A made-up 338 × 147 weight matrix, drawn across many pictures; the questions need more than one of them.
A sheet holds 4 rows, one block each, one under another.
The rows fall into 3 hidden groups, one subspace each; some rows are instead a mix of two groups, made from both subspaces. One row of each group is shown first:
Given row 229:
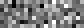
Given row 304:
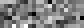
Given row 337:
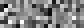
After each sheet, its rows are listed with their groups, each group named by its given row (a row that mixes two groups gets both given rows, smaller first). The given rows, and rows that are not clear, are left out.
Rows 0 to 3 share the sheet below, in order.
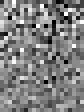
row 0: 229
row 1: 337
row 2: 229
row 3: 304
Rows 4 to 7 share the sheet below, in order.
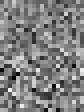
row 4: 229
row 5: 304
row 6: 229
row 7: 229 and 337
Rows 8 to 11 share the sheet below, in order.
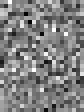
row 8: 337
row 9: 229
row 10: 304
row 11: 229
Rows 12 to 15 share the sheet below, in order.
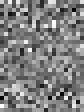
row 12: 229 and 337
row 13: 337
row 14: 229
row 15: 229
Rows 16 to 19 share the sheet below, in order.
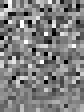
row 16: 337
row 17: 337
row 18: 229
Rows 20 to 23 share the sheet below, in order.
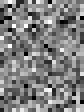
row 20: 304
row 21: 304
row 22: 304
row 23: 304
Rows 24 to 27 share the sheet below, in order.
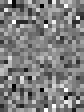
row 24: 229
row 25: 229
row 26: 337
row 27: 229
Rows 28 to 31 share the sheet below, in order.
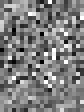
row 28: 229 and 304
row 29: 229
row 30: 229
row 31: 304
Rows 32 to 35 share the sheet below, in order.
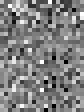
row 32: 229 and 337
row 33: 337
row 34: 229
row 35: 229
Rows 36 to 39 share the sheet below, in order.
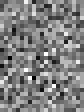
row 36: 304
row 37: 229
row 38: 337
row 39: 229
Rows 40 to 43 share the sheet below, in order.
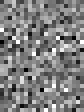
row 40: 229 and 304
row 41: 229
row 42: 337
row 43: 229
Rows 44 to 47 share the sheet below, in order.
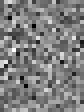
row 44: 229 and 304
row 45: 229
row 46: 337
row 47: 304
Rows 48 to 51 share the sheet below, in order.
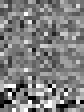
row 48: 337
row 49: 337
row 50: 337
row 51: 304
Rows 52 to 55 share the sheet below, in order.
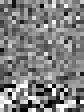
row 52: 229
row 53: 229
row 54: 304
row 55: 304
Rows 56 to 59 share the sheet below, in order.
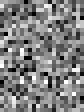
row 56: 304
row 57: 337
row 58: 304 and 337
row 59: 229 and 337
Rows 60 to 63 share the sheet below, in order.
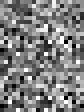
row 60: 229 and 337
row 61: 229
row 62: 337
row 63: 229
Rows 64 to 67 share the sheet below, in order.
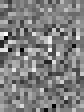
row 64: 337
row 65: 337
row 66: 304
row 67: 229
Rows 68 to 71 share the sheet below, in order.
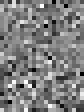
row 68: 229
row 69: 337
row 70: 304
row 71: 304
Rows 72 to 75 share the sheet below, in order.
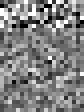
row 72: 304
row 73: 229 and 304
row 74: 304
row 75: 229
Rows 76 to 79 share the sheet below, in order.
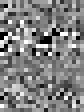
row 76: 337
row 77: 337
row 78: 337
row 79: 229
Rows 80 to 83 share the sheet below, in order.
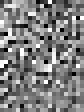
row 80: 229 and 304
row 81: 337
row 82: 337
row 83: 337
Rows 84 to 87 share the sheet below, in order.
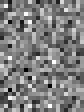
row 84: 337
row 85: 304
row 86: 337
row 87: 304 and 337
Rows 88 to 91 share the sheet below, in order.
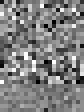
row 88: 229
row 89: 304
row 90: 304
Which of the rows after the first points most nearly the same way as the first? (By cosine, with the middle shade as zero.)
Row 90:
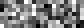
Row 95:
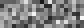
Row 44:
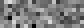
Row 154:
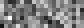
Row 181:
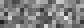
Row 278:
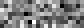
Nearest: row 95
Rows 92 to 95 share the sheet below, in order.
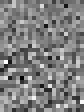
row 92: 229
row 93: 229 and 304
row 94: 337
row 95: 304
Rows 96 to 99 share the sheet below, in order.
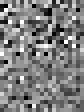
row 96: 337
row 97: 229 and 337
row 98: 337
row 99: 337
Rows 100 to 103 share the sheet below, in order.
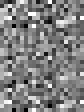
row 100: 304
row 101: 229
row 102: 304
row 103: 304
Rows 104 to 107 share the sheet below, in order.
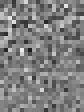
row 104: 229 and 304
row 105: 337
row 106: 337
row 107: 229
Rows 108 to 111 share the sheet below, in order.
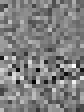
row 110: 229
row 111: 304
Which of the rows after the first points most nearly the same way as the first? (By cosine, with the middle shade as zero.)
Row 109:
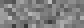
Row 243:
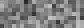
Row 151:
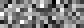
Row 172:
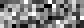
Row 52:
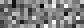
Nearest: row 172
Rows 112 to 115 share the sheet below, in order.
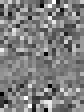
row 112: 229
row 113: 229
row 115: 304 and 337
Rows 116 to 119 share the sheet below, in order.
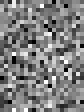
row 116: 229
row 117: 304
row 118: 229
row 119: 304
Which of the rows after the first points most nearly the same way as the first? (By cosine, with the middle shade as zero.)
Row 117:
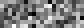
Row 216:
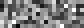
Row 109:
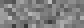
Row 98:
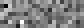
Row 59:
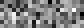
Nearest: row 59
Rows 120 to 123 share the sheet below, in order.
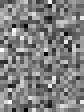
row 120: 304
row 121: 229
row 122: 229 and 337
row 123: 304
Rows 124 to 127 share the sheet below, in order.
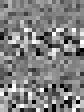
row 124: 337
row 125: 229 and 304
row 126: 304
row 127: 229
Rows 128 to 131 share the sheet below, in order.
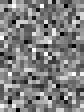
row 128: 229
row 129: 337
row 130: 304 and 337
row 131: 229
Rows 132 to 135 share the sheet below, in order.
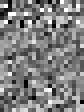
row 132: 337
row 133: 304
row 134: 304
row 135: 304
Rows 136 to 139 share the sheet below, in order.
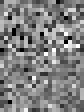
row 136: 229
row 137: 229
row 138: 337
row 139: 304
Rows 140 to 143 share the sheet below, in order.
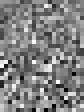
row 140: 304 and 337
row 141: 304
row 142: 337
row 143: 229
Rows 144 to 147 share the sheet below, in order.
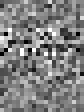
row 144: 304
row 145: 337
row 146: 304
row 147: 304 and 337
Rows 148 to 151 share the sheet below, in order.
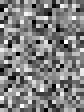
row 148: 337
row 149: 229
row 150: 229 and 337
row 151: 229 and 337
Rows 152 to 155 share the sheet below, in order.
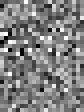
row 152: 304
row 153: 337
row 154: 229 and 304
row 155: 229
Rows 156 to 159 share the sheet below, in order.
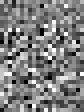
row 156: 229
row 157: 229
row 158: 304
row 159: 337
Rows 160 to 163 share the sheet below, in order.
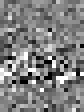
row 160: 229
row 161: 304
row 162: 304
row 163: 229
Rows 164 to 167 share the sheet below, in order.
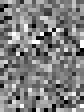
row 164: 304 and 337
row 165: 229 and 304
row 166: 337
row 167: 229
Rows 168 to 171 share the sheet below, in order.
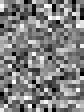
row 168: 304
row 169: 304
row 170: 229 and 304
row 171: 337
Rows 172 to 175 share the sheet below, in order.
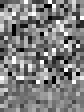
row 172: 304
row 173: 229
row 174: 229
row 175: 337
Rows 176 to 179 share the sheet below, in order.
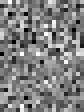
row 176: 229 and 337
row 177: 304
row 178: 229
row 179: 337
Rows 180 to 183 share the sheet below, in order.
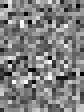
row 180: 337
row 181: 229
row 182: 304
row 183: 304
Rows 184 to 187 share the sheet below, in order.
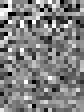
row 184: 337
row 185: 337
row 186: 304
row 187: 337
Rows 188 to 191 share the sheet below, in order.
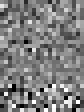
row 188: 304 and 337
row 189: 337
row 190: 337
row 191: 229
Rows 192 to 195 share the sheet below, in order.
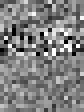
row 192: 304
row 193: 229
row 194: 304
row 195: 229
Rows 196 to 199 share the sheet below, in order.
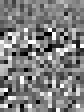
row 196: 229
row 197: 304
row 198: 337
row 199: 337
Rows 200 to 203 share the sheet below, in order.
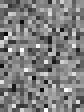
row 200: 229 and 337
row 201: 337
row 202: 337
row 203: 229
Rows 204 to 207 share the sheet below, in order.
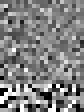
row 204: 337
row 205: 229
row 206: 229 and 337
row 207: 337
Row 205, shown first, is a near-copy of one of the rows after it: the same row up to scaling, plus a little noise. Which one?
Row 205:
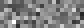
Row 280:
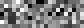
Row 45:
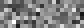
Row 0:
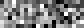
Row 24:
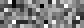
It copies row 45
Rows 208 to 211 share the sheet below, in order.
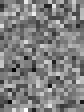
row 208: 304
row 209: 337
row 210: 304
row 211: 304
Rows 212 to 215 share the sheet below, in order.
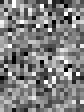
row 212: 229
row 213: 304
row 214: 229
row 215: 304
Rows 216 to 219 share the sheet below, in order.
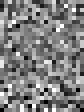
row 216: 229 and 304
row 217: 229
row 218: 304
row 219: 337
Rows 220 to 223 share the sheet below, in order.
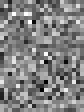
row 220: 337
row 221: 337
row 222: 229 and 304
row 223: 229 and 337
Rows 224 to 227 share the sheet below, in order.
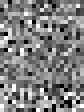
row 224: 337
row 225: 337
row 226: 229
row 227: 229
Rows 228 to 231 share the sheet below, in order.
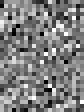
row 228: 229 and 304
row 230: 229
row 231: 304
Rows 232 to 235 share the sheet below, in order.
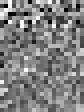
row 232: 337
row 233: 304
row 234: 304 and 337
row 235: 304 and 337
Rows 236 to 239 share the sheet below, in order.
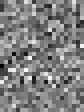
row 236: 304
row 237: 304
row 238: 304 and 337
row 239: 229
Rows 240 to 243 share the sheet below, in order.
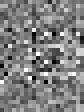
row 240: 304 and 337
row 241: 304 and 337
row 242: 337
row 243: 304
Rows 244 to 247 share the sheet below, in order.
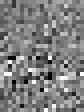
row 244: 229
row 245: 337
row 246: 304
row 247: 229
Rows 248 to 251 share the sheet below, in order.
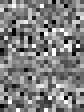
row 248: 229
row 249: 229
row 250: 337
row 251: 229
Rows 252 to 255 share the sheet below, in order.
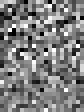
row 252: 304
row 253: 229
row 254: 304
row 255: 229
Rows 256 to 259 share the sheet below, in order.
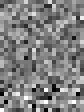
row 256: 304
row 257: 229 and 337
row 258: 304
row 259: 337
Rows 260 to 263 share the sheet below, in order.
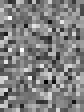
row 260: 304
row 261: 337
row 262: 229 and 337
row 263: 337
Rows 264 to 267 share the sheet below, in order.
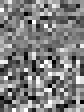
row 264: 337
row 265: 304
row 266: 304 and 337
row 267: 304
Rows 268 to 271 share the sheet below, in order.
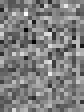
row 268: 229 and 337
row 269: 304
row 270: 304
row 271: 304
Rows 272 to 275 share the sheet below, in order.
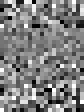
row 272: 304
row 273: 229
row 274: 229
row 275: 304
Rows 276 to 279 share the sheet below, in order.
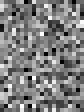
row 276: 304
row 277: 229
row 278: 337
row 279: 337
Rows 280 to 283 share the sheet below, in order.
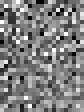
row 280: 229
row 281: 229
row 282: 337
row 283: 337
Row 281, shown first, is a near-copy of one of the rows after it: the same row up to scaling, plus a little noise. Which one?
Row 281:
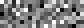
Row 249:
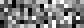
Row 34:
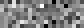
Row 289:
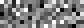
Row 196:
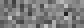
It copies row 289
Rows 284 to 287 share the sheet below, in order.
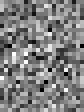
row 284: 304
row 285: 304
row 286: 229
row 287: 229
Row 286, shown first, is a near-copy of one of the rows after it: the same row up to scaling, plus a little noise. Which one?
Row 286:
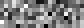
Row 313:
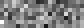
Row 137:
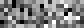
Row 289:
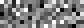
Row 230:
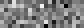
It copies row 313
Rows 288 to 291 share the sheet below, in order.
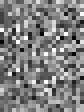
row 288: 229 and 304
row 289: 229
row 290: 229
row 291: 304
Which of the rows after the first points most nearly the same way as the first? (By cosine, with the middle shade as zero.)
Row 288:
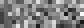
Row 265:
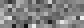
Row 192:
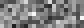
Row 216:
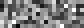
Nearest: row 192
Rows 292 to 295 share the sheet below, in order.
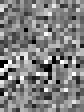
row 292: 337
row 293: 304
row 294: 337
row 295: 229 and 337
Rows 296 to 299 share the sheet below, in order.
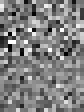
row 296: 304
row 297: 304 and 337
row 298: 337
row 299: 229
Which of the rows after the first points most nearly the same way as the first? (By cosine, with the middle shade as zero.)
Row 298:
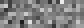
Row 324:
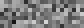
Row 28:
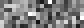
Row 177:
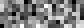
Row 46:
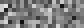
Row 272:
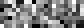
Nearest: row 46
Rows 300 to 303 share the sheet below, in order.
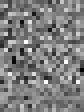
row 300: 337
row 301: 337
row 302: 229 and 304
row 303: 337
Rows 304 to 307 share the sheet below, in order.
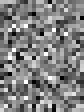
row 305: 229
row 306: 304
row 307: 229 and 337
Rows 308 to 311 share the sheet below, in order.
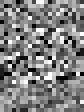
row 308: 229 and 304
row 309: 229 and 304
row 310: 304
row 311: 304
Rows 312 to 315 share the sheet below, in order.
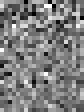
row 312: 304
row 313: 229
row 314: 304 and 337
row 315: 304
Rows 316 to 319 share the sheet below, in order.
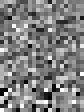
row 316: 304
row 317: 229 and 304
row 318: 304
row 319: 337
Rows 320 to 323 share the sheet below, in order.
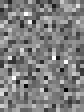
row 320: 337
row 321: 337
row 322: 229
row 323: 229 and 337
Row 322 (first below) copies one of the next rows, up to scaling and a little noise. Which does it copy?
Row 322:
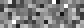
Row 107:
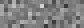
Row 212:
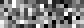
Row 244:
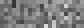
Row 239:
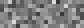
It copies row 239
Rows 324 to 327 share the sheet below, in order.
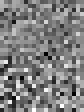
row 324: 229 and 304
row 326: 337
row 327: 229 and 304
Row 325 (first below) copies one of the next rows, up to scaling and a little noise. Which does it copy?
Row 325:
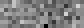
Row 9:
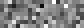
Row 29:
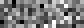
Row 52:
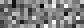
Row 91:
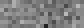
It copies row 91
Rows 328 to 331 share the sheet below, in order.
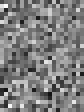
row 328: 337
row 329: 304
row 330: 229 and 304
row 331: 337
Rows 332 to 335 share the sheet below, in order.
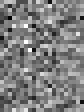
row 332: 304
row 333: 337
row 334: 337
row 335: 304
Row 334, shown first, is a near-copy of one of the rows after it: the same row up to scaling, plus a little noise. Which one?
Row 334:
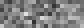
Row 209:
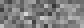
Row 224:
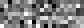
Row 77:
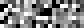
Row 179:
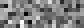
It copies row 209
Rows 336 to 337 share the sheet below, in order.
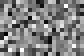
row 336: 229 and 304
